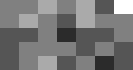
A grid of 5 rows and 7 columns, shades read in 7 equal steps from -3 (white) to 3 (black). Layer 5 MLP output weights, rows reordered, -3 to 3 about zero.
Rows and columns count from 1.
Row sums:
-4 -1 6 3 4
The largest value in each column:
1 1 0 2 1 2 1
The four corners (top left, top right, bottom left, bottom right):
0 -3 1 1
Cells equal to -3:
1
